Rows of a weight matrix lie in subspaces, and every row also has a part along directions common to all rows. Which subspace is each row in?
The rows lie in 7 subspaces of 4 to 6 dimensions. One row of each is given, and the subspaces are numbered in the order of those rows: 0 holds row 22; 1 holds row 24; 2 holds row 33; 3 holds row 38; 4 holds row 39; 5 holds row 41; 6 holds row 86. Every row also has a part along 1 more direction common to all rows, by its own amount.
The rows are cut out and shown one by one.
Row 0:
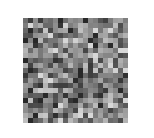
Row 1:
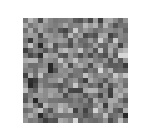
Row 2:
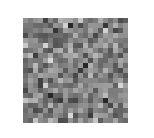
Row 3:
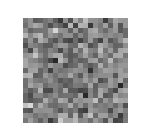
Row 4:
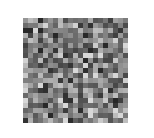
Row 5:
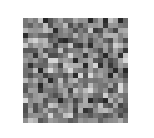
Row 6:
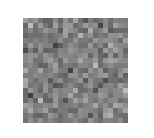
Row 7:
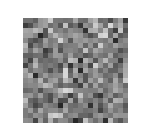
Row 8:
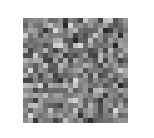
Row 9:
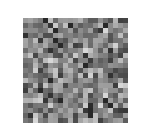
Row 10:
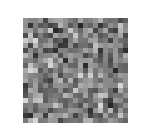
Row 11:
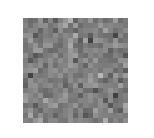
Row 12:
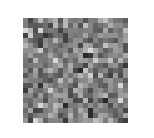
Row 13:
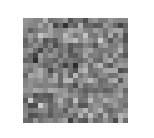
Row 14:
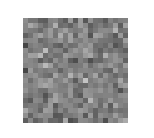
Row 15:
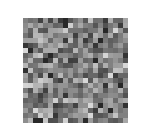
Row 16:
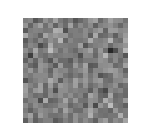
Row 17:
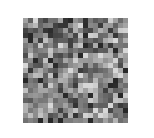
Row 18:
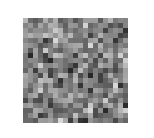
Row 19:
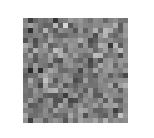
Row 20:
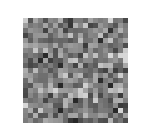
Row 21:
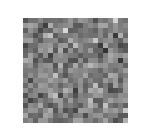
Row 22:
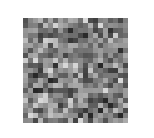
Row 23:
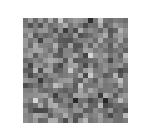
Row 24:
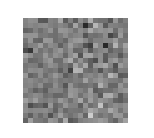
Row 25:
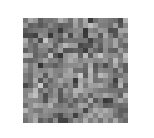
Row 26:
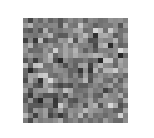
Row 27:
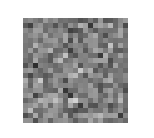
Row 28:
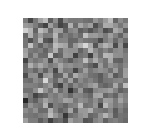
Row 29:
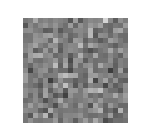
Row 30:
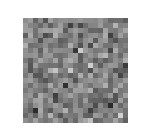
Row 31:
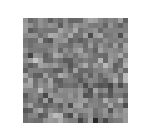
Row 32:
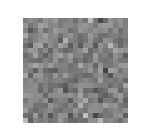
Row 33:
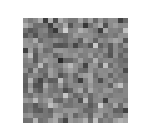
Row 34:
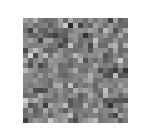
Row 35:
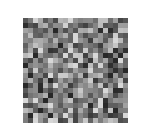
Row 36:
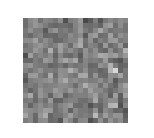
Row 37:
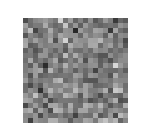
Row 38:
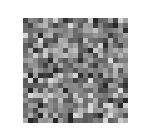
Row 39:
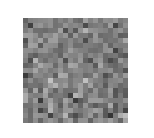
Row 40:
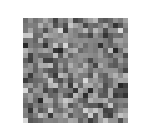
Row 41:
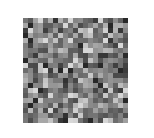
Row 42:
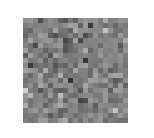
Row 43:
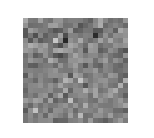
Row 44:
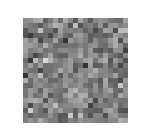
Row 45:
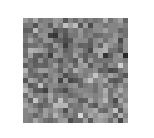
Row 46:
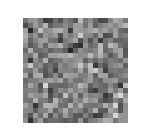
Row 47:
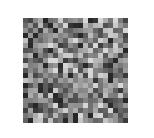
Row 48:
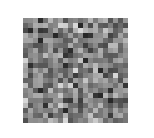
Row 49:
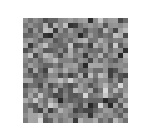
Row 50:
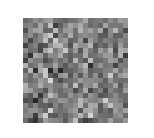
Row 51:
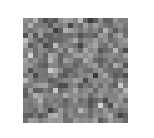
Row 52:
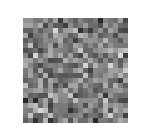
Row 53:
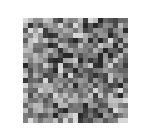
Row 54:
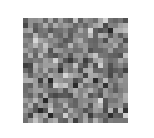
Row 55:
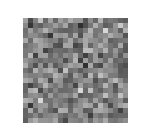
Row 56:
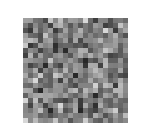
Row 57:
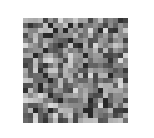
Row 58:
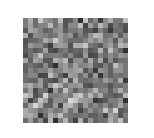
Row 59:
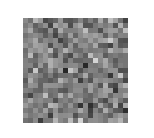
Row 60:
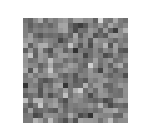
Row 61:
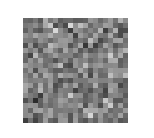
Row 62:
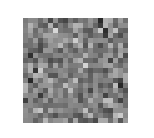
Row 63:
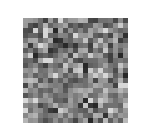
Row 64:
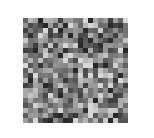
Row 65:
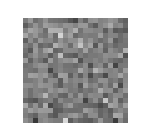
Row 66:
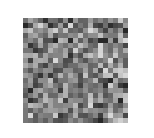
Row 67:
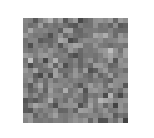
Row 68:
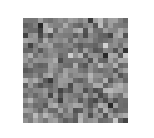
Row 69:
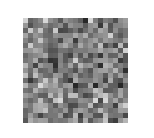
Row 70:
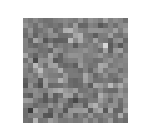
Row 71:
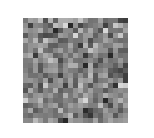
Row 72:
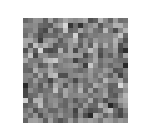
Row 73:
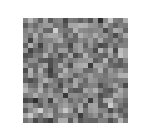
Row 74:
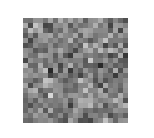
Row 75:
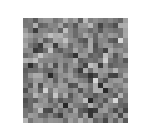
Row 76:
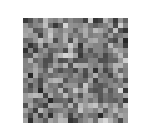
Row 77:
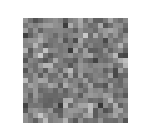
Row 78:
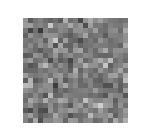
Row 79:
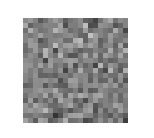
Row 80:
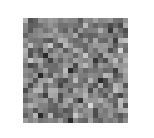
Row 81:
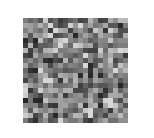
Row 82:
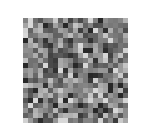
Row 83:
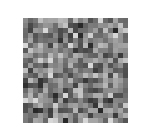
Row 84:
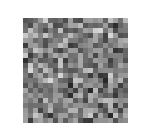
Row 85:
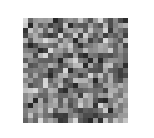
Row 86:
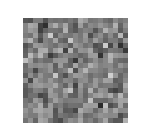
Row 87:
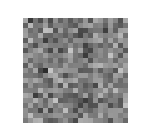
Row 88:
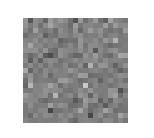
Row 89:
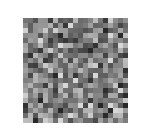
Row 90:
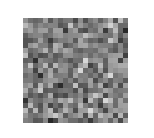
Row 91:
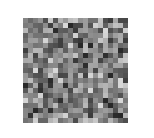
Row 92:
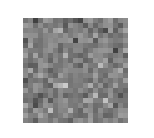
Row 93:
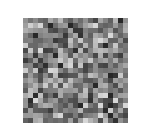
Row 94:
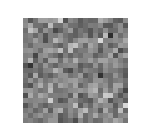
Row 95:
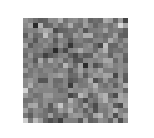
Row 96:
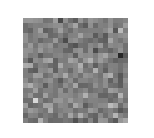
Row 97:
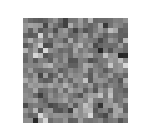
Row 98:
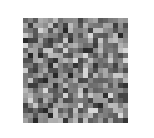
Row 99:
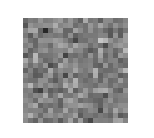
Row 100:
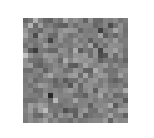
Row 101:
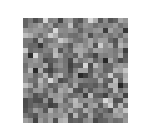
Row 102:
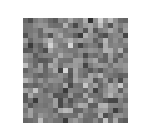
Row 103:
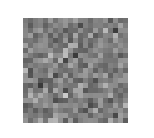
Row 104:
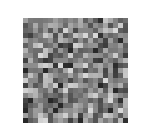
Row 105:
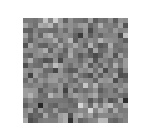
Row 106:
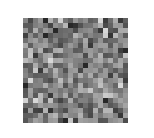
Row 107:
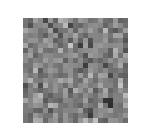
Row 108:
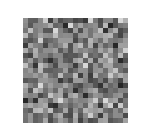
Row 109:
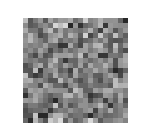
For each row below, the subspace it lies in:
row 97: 6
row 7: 2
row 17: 2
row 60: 6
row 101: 2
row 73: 6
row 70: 0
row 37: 3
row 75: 1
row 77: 6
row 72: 6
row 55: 5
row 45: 1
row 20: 2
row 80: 2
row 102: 5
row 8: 0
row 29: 4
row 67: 3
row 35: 4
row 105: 3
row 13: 0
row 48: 1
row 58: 0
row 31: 2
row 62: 3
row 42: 1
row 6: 4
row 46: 3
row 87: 5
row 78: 2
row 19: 0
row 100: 4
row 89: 6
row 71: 5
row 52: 4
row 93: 5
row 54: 4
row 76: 3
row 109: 2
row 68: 5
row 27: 0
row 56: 1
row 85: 5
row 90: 1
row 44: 3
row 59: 2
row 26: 0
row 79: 2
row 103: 6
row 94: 3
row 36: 2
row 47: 5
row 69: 5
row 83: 6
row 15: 6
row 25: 2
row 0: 0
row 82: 5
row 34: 1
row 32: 3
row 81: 0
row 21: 6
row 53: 5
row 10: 0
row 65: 2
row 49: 5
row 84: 4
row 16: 4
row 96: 3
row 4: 1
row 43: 3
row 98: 6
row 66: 3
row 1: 6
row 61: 5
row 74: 5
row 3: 3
